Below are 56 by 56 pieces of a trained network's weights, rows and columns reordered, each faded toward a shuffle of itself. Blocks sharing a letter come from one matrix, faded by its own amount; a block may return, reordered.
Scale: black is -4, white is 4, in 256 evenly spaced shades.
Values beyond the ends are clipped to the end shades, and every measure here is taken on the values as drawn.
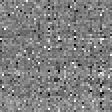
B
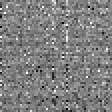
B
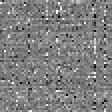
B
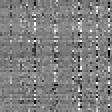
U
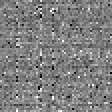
B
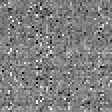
B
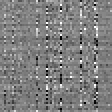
U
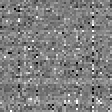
B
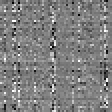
U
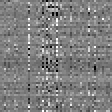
U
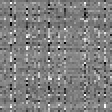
U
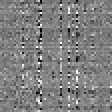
U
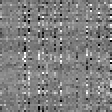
U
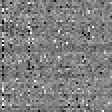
B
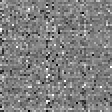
B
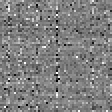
B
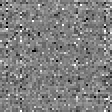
B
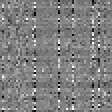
U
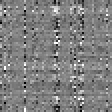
U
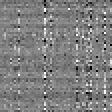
U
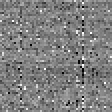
B
